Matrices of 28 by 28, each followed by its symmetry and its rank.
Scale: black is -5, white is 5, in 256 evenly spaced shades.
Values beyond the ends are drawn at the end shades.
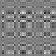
neither, rank one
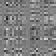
neither, rank three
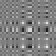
symmetric, rank one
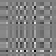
neither, rank one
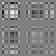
symmetric, rank one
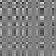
neither, rank one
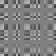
symmetric, rank one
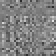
neither, rank five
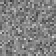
neither, full rank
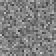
neither, full rank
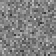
neither, full rank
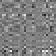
neither, rank three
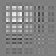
symmetric, rank one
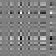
neither, rank one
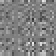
neither, rank three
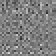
neither, rank five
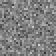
neither, full rank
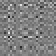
neither, rank three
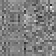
neither, rank five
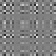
symmetric, rank one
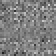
neither, rank five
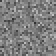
neither, full rank
